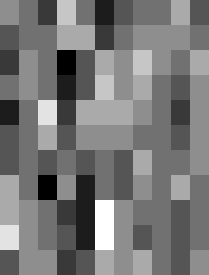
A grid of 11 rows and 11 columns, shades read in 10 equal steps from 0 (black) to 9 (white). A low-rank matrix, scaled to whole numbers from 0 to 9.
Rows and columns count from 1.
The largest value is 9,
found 2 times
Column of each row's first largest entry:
4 4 8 6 3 3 8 1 6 6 6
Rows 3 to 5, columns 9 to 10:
5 4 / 4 3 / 4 2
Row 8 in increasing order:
0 1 3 4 4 4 4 5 5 6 6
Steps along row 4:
up down down up up down up down down up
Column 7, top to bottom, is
3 4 5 5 6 5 3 3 5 5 5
